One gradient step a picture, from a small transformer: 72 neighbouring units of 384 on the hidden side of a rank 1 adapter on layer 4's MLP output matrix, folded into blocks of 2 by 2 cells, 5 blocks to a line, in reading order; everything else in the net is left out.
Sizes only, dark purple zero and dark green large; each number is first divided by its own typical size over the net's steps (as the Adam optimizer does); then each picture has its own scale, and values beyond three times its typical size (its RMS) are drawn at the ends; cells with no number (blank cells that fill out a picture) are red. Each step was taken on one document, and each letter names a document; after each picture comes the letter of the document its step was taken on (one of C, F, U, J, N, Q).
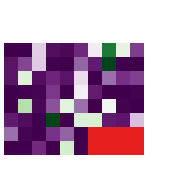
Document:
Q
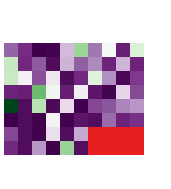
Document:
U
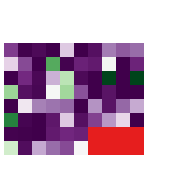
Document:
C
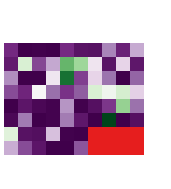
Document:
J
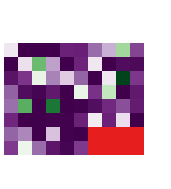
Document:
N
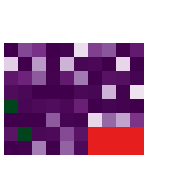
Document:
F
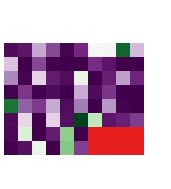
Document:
Q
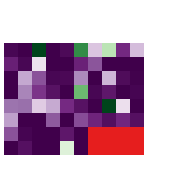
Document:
Q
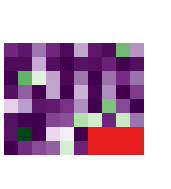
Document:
Q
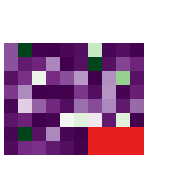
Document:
N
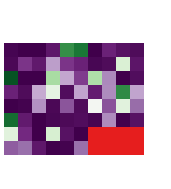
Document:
U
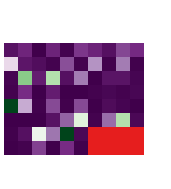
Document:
F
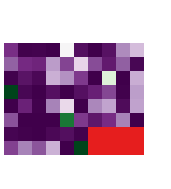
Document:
N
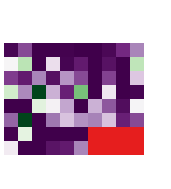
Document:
C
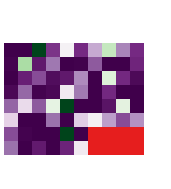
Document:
Q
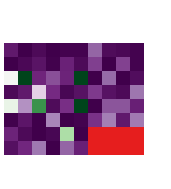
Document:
U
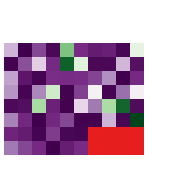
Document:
U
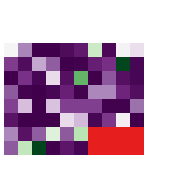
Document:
N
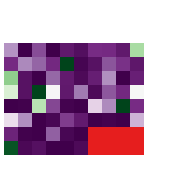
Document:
J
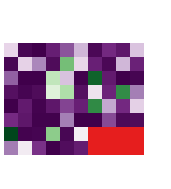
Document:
U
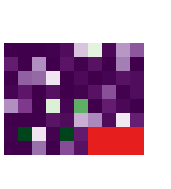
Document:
F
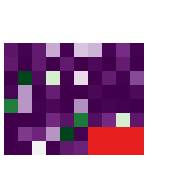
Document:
F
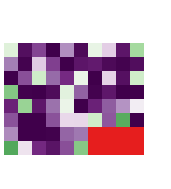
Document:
N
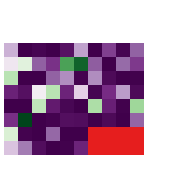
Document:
J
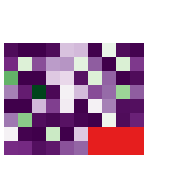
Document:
J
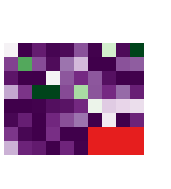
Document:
J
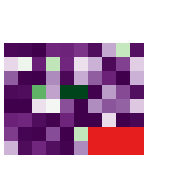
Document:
J
